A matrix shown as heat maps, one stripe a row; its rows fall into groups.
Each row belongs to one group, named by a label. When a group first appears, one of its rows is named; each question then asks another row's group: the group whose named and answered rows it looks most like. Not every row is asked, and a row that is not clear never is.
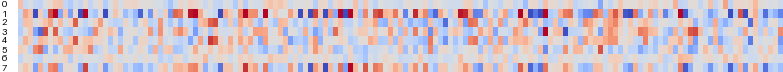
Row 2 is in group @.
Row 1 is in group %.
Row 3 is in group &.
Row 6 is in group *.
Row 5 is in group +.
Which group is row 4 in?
@
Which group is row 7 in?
%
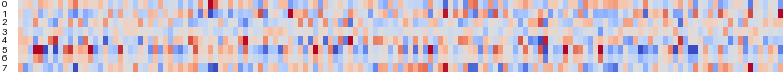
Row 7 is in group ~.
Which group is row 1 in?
~
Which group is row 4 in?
%
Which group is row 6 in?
+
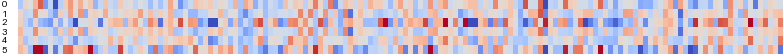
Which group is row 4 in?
~
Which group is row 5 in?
+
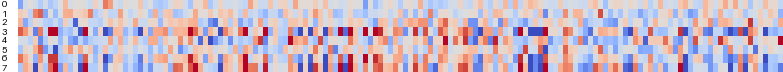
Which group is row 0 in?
*
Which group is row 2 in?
~
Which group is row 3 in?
%
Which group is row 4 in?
~
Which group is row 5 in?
+
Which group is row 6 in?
%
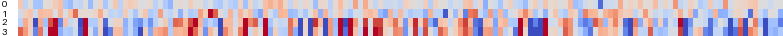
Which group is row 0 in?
&
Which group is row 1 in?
@
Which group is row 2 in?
%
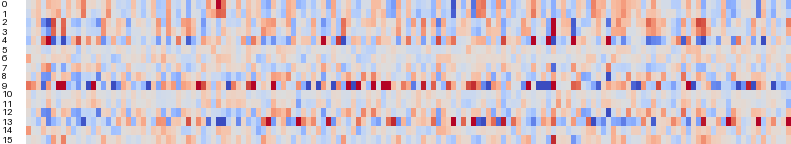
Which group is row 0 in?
@
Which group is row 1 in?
@
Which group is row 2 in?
&
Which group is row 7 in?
+
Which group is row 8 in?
&
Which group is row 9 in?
%
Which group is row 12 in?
&
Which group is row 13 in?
~
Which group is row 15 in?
&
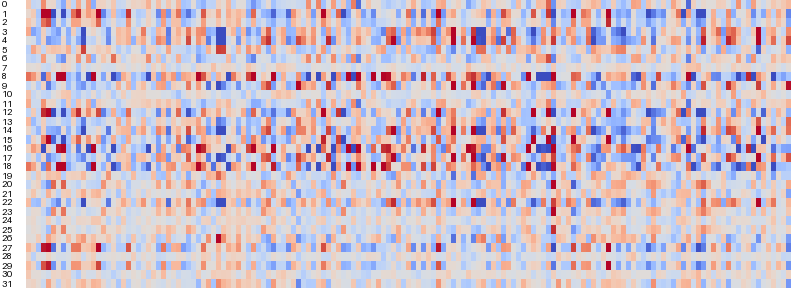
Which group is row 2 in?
+
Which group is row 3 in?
~
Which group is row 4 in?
~
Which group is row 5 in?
@
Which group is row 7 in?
*
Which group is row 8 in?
%
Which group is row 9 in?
~
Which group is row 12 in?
+
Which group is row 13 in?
~
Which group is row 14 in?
~
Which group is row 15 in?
+
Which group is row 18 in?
%
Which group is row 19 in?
@
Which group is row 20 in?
&
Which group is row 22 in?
~
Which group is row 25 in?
&
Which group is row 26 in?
@
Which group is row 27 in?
+
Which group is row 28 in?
@
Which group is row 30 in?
*
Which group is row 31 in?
@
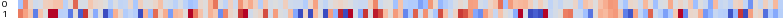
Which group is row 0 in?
@
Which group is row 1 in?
%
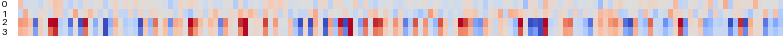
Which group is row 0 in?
&
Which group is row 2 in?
%
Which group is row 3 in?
%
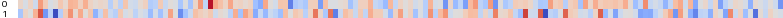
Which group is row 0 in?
@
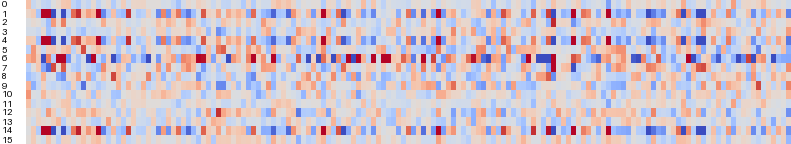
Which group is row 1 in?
+
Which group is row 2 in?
&
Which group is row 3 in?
~
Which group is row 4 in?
+
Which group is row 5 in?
@
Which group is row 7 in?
&
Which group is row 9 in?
~
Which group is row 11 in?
&
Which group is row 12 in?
@
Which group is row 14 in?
+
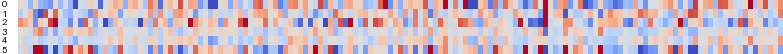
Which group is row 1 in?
&
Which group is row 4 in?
~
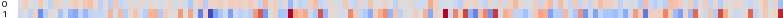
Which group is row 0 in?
@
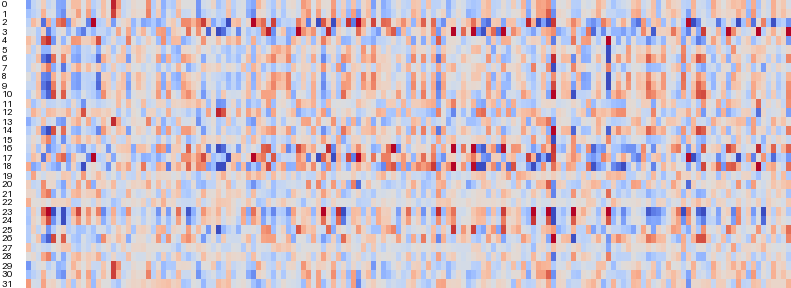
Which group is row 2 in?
%
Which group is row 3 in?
~
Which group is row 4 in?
+
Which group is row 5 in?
&
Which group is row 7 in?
+
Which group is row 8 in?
&
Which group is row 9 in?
&
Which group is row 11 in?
~
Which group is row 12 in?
@
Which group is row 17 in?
%
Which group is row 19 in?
@
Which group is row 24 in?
+
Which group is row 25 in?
~
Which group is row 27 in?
&
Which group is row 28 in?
+
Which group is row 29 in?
*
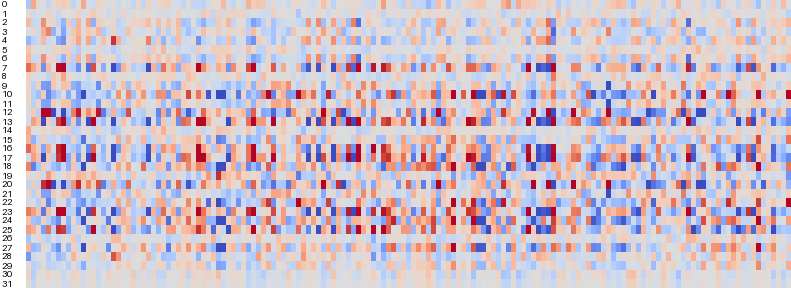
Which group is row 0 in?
@
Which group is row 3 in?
+
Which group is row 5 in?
*
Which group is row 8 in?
&
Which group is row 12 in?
+
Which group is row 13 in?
%
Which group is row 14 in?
*
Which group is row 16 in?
%
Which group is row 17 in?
%
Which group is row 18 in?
~
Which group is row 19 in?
@
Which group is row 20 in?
+
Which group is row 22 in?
~
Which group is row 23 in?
%
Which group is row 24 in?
~
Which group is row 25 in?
%
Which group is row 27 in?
~
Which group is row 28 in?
*
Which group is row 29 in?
~
